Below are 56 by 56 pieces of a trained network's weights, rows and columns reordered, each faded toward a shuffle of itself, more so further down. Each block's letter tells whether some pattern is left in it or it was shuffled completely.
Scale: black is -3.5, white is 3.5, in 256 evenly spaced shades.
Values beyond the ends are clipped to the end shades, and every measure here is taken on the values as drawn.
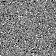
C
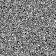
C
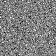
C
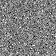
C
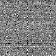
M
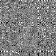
M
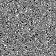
C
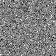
C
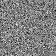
C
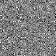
M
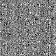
M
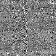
M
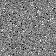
C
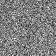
C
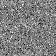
C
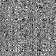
M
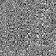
M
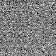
M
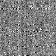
M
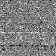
M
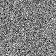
C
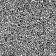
C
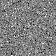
C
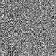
M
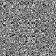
M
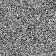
C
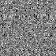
M
